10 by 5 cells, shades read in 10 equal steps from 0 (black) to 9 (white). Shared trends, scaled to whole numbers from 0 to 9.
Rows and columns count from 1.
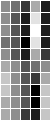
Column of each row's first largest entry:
4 4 4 4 4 1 1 1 5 5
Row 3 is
5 3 1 9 1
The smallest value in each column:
4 3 0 0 1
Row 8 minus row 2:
2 2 2 -8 6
